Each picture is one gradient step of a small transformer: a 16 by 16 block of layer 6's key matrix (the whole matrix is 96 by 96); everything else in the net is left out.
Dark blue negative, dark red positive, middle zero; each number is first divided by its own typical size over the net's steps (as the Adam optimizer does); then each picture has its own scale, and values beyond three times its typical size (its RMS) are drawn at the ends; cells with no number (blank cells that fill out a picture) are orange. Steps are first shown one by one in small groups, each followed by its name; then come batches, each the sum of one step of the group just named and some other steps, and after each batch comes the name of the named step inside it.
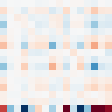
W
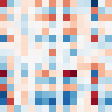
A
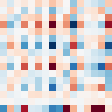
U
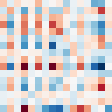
U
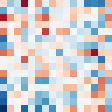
A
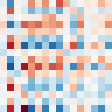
U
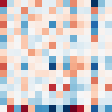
A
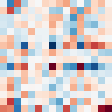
W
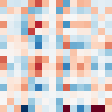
W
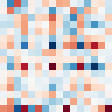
W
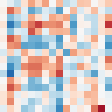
U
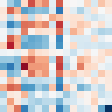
A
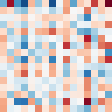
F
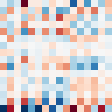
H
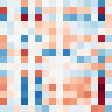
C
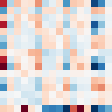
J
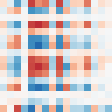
F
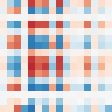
H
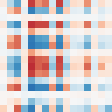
C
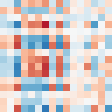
C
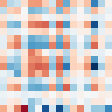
J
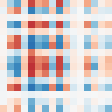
J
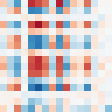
C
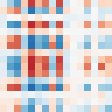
C
